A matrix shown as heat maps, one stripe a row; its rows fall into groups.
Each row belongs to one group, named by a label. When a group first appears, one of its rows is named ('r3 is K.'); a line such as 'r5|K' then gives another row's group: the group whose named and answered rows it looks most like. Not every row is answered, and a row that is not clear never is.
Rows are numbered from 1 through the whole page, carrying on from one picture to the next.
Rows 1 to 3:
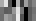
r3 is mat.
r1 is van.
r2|mat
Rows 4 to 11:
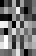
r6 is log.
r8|log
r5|mat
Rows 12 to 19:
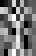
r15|mat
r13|van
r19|log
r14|log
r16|van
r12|log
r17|mat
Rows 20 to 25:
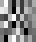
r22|log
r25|log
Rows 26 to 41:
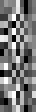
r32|log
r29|van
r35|van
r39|log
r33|log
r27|mat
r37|van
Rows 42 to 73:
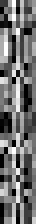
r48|van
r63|log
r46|mat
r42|log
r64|log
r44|log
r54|mat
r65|log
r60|log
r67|log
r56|mat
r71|log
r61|mat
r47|van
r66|mat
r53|van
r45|log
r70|mat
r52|log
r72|log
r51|mat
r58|log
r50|van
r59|log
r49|van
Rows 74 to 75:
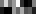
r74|mat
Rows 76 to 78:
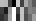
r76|van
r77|log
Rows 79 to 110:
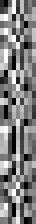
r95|log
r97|van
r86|van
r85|mat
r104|log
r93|van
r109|van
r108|van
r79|log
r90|log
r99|van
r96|mat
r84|log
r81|van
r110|mat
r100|van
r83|van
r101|mat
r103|van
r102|van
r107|mat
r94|log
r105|mat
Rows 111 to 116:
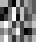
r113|log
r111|van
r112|log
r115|mat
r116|van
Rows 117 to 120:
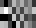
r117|log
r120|van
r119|log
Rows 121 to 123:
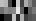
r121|van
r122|mat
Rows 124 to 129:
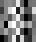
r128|mat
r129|log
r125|log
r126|mat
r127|log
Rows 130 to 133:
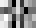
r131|mat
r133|van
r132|van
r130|van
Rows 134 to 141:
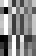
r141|log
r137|van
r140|log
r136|van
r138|van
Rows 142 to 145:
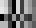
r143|van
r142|van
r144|log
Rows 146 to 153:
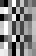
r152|van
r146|log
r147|van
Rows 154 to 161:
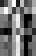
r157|mat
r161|mat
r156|mat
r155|van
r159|mat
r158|log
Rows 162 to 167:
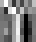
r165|mat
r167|mat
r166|mat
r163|log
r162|van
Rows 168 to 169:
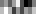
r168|mat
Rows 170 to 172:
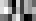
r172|mat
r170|van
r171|van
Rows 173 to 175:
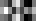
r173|mat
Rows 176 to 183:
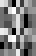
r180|van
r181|log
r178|mat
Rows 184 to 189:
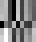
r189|van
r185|van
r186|van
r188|van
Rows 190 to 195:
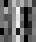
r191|mat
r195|mat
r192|mat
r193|mat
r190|log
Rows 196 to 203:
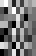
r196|van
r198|mat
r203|log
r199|van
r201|log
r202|van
